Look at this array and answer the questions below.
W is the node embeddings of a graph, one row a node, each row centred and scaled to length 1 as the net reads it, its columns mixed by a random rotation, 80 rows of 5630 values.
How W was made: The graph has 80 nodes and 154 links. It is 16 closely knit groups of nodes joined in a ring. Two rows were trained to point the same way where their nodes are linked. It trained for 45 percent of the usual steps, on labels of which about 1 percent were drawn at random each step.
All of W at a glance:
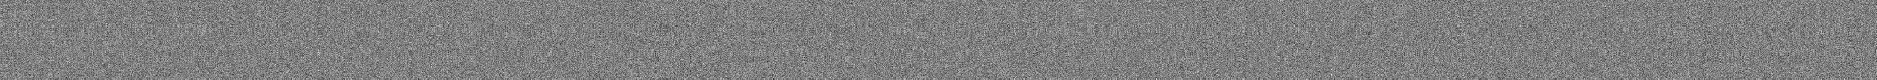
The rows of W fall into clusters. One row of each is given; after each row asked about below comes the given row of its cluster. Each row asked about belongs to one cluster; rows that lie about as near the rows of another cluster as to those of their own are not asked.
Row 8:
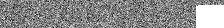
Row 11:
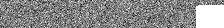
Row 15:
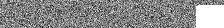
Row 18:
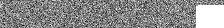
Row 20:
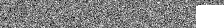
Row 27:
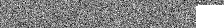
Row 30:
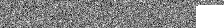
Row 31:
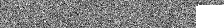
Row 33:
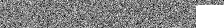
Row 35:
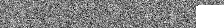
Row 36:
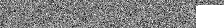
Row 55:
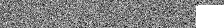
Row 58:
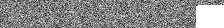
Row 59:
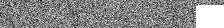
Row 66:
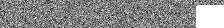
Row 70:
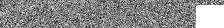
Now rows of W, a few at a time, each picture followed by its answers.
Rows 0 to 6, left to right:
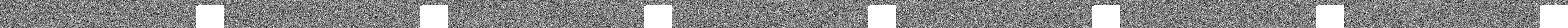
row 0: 36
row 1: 15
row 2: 30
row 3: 27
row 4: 11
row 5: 66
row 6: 70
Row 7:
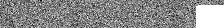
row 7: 59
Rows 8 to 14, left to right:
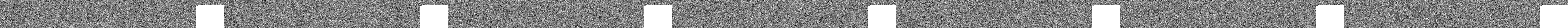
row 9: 59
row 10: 15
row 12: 18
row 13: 11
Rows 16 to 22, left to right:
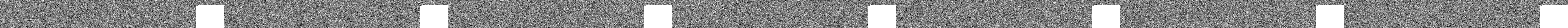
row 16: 35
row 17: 59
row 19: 31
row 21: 8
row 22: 55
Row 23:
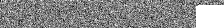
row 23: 15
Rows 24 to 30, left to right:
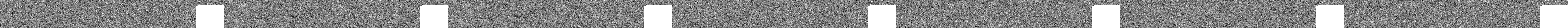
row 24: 66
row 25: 35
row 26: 35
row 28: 30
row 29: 55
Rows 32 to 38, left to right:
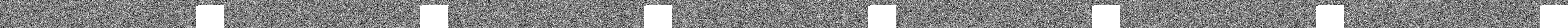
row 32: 11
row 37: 11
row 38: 70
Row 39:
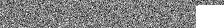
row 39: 15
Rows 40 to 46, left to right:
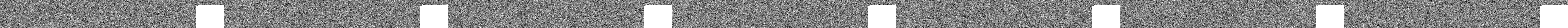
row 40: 36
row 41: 31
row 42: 59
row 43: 31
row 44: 35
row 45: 18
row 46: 58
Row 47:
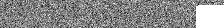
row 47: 30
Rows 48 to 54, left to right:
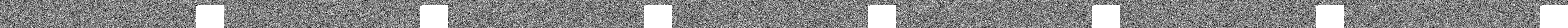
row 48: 59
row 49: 27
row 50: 70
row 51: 8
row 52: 70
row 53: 55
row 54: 70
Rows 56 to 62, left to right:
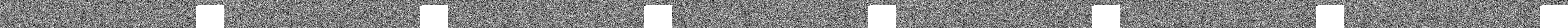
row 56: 58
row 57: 31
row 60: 31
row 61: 58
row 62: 33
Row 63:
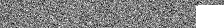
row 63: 55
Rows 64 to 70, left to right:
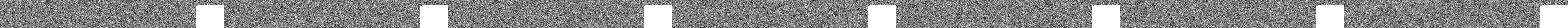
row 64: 66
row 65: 36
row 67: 27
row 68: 8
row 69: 20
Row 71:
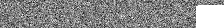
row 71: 58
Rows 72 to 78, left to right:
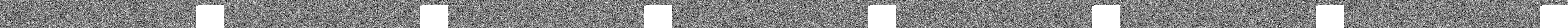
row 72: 8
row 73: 33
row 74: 20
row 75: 20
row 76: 11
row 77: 33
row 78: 30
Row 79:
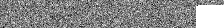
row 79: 30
